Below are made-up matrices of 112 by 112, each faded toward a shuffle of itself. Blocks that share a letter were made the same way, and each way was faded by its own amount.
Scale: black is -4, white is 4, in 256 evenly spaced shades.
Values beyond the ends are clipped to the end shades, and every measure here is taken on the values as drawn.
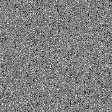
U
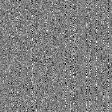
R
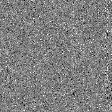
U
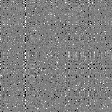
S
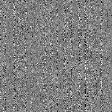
R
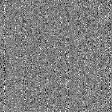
R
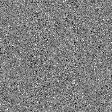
U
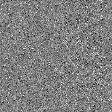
U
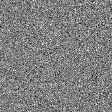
U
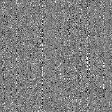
R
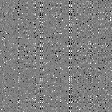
S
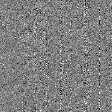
R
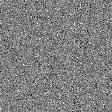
U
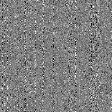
R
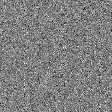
U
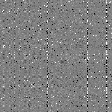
S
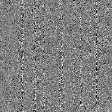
R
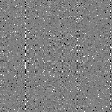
S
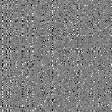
S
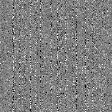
R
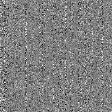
R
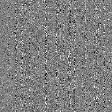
R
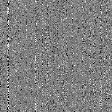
R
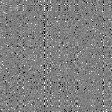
S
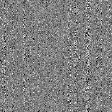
R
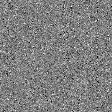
U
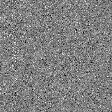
U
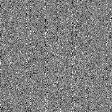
R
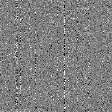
R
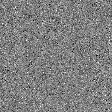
U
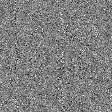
U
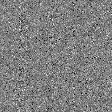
U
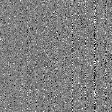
R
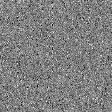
U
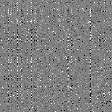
S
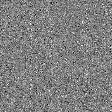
U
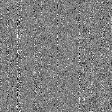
R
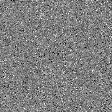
U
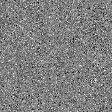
U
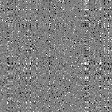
S
